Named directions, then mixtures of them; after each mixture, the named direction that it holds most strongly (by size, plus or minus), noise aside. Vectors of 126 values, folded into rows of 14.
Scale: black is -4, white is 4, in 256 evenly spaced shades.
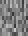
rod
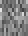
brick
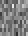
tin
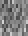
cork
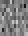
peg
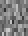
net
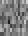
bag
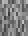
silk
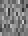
silk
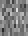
peg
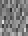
cork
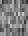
bag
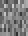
tin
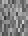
silk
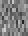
silk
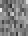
brick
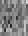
cork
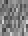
cork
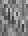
silk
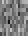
bag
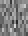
peg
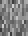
silk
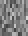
rod
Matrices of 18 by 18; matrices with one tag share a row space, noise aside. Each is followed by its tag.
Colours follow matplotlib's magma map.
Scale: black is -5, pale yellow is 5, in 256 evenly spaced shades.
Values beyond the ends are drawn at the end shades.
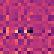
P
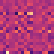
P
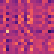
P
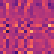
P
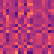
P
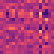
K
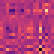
K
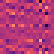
K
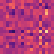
K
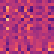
P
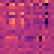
K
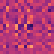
P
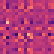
P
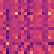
P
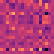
K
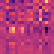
K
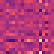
K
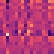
P
